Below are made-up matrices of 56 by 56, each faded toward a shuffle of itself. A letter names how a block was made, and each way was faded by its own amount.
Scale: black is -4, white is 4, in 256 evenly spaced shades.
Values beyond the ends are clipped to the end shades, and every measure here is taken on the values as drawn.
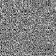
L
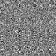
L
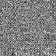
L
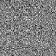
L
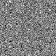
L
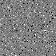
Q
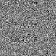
L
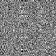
L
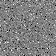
Q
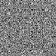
L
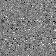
Q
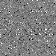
Q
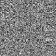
L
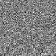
L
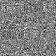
L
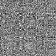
L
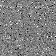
Q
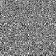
L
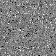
Q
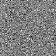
L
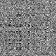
L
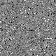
Q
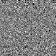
L
